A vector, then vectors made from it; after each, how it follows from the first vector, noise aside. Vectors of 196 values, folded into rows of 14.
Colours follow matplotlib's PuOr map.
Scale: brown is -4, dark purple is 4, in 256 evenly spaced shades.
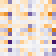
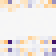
partly zeroed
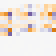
partly zeroed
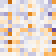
negated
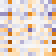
negated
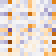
negated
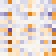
negated
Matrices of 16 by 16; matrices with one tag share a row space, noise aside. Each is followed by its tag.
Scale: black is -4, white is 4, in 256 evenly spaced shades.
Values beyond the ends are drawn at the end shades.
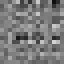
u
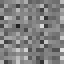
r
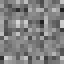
r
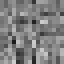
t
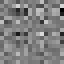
r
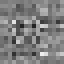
t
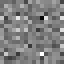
r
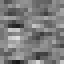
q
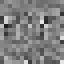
r
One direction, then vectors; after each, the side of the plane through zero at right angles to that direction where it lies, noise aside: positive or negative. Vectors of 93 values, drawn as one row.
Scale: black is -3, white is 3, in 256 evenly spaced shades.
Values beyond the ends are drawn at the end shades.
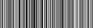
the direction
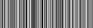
positive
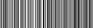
negative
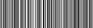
negative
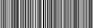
negative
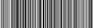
negative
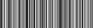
positive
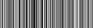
positive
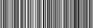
negative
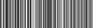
negative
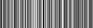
negative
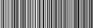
negative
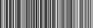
positive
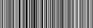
positive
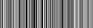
positive
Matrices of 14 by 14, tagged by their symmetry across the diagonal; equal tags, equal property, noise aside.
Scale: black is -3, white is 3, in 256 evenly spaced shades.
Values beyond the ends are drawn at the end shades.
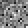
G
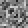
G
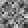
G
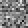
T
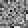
G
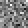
T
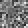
G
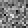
T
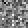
T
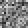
G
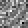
G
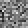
T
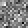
G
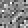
G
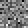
T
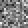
T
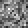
G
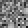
G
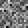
G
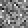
T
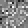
G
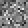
G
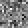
T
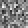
T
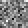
T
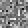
G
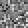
T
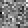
T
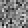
T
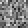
T
